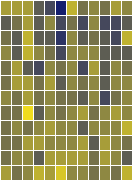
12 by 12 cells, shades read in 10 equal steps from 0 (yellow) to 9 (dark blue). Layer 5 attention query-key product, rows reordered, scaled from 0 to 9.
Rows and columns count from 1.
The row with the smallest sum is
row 12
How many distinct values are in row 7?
5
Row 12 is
3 5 4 2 3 1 4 4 5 4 5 2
